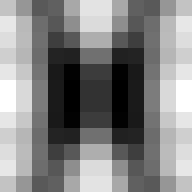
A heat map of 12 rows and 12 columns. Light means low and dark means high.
Slope: none. Calmest part: centre. Mirror symmetry: left to right and top to bottom. Ninth with the highest average: centre. Lone odd cells: none.
